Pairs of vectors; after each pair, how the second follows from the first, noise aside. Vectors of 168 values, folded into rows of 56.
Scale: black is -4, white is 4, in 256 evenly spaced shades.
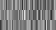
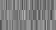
shrunk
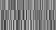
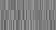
shrunk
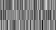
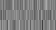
shrunk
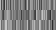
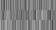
shrunk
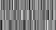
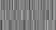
shrunk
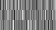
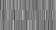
shrunk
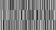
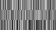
shuffled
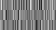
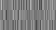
shrunk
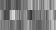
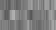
shrunk
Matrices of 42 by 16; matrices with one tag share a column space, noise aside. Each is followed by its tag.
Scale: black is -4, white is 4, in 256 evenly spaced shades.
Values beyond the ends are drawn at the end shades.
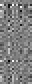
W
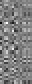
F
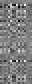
W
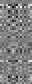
W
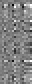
W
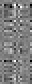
W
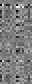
W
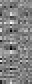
F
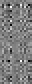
W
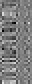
F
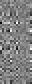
F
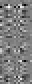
W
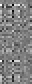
W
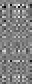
W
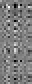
W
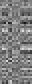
F
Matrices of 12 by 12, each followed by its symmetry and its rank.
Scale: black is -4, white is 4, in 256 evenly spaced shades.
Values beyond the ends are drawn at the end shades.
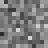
neither, full rank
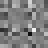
antisymmetric, rank two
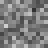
neither, full rank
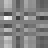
neither, rank one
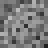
symmetric, full rank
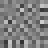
antisymmetric, rank two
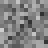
neither, full rank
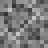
symmetric, full rank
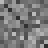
symmetric, full rank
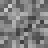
symmetric, full rank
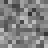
neither, full rank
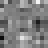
antisymmetric, rank two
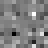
antisymmetric, rank two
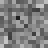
symmetric, full rank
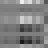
neither, rank one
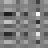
neither, rank one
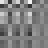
neither, rank one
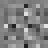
antisymmetric, rank two
